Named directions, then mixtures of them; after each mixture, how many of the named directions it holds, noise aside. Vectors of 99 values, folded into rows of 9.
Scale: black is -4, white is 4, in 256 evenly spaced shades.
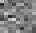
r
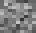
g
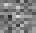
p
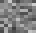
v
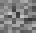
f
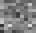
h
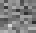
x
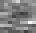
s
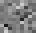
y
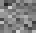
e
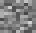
three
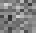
one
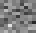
one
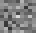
two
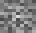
two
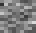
three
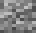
three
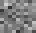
one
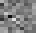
two
